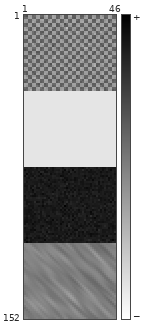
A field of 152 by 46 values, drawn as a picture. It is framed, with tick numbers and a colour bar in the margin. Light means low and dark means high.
The table splits into 4 rows of 1 panel. Panel 1,1: middling, checkered, strong in contrast. Panel 2,1: very low, flat. Panel 3,1: very high, fine-grained, faint in contrast. Panel 4,1: middling, slanting down to the right, faint in contrast.
